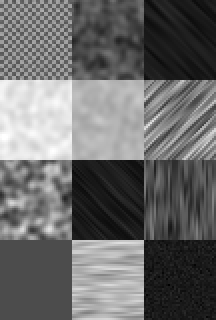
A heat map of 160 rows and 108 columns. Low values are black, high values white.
It is made of 4 by 3 panels. Panel 1,1: middling, checkered, strong in contrast. Panel 1,2: low, blotchy. Panel 1,3: very low, slanting down to the right, faint in contrast. Panel 2,1: very high, blotchy, faint in contrast. Panel 2,2: high, blotchy, faint in contrast. Panel 2,3: middling, slanting up to the right, strong in contrast. Panel 3,1: middling, blotchy, strong in contrast. Panel 3,2: very low, slanting down to the right, faint in contrast. Panel 3,3: low, streaked downward. Panel 4,1: low, flat. Panel 4,2: high, streaked across. Panel 4,3: very low, fine-grained, faint in contrast.
